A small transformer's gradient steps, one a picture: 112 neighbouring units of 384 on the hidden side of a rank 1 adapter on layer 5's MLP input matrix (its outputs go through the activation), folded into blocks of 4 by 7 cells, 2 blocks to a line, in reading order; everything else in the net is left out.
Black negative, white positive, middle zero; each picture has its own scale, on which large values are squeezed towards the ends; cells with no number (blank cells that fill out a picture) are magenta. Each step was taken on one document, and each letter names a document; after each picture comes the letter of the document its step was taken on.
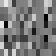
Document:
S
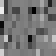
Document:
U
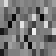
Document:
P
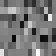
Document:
S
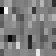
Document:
U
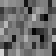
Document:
S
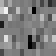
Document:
U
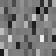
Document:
P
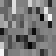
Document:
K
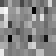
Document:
U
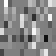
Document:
K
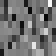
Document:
S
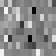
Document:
U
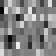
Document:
U
